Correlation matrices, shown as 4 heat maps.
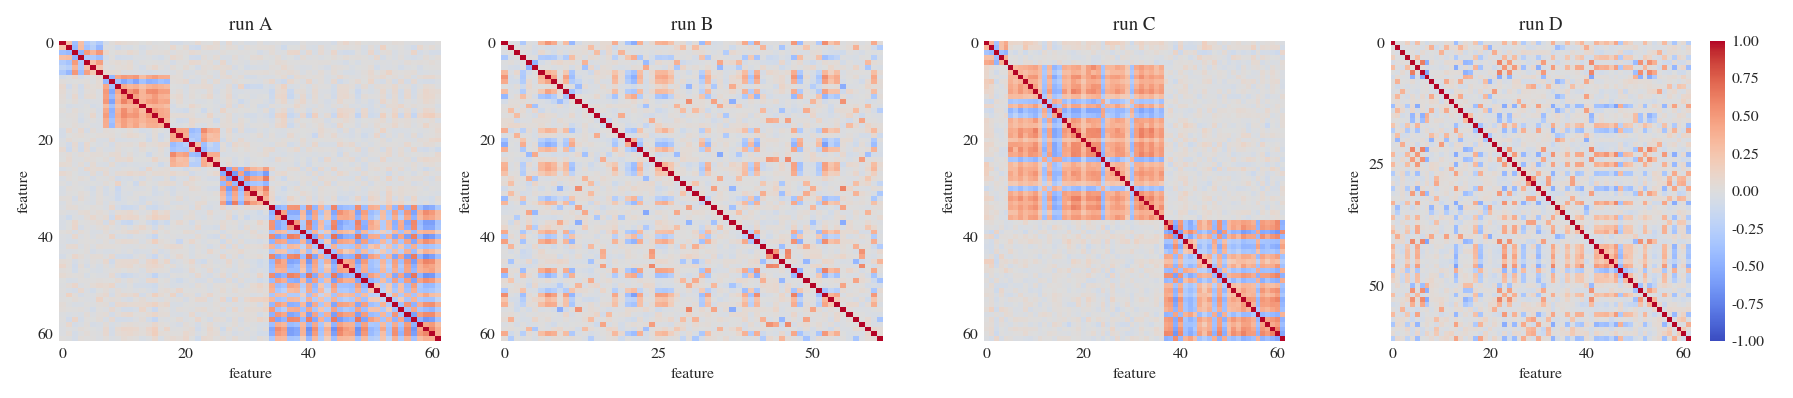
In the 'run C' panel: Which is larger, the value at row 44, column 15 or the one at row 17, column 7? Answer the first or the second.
the second
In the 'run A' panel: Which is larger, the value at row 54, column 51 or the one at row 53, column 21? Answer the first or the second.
the second
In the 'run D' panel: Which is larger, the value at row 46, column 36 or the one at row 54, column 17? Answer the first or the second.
the first
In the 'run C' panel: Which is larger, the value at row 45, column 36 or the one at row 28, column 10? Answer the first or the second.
the second
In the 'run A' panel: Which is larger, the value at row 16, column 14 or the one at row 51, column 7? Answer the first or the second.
the first
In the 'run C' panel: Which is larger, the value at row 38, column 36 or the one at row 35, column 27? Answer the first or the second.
the second
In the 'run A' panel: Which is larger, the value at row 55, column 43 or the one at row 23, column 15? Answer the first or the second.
the second
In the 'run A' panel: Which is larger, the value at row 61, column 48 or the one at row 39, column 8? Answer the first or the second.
the second
